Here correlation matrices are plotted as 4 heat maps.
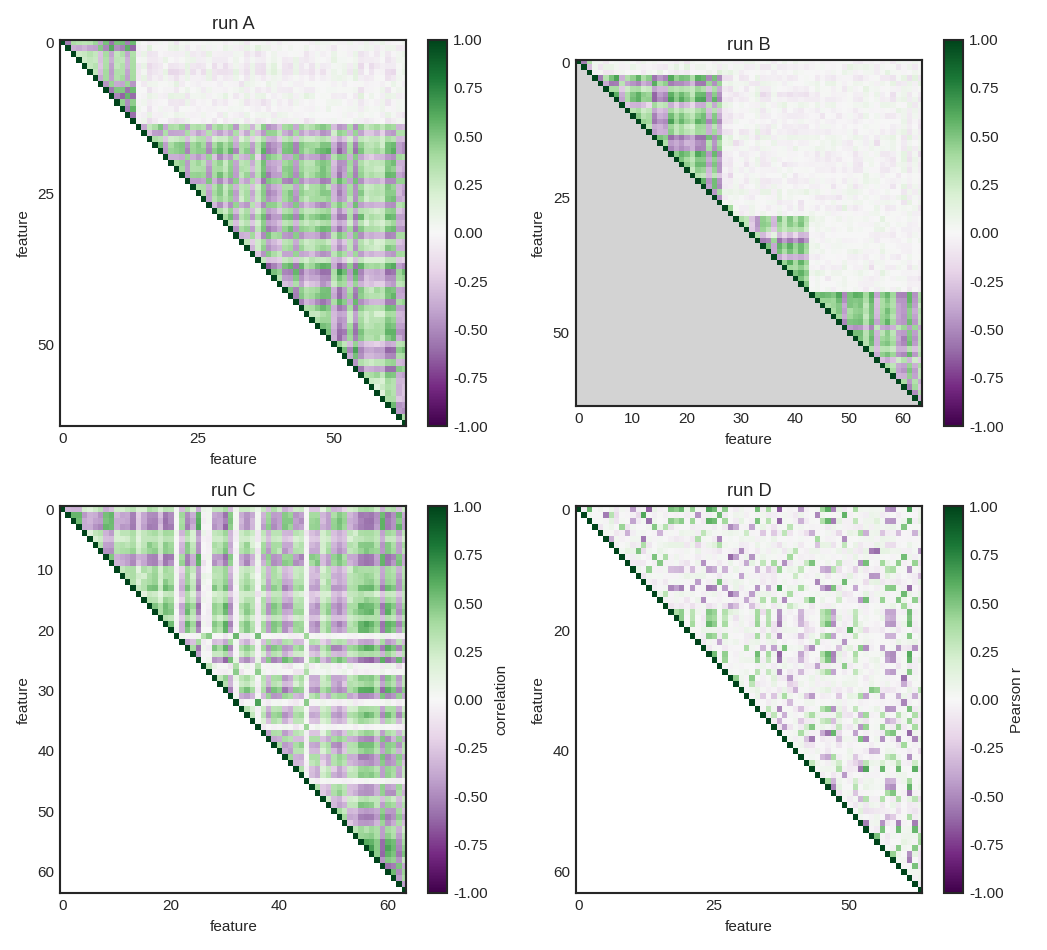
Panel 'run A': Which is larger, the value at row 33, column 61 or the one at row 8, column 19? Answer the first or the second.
the first
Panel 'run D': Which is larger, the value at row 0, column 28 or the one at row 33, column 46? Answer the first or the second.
the second
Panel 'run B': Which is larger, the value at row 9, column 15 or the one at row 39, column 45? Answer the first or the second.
the second
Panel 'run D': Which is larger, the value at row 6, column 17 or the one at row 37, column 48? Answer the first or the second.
the first
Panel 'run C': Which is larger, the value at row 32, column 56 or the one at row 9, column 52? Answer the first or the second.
the second
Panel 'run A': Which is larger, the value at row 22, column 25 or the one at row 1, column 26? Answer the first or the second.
the first
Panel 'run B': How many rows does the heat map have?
64
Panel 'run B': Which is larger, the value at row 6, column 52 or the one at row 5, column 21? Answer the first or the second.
the second
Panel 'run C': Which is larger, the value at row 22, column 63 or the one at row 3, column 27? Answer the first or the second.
the second
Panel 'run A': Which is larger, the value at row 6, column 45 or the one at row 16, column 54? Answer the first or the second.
the first
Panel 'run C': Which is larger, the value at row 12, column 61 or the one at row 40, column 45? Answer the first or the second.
the first
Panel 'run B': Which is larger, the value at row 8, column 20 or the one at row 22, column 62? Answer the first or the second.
the second
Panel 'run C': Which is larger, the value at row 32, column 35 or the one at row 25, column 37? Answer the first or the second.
the first
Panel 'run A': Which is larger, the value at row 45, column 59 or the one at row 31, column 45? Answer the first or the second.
the second
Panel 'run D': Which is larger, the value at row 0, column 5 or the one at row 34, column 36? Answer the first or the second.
the second
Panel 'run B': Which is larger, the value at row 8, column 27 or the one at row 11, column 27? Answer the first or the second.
the first
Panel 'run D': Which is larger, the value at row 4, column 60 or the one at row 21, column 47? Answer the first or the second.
the first
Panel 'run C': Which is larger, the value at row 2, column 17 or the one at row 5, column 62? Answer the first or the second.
the second
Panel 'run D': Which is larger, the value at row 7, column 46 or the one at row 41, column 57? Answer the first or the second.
the second
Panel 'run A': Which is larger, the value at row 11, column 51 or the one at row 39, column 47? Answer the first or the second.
the first
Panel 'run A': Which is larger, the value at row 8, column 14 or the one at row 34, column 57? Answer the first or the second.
the second
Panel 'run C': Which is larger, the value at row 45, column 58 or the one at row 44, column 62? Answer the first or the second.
the first
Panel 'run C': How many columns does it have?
64
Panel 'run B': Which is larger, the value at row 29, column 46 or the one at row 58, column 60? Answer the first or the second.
the first
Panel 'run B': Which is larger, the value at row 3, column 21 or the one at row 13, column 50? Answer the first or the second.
the first
